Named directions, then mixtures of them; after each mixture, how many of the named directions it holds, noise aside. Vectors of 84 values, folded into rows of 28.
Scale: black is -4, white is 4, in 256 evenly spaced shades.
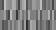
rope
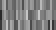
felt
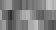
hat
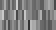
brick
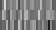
three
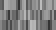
two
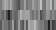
three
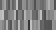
one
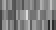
two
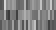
three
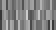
one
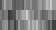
two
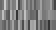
three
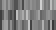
three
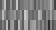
two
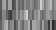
two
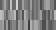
one
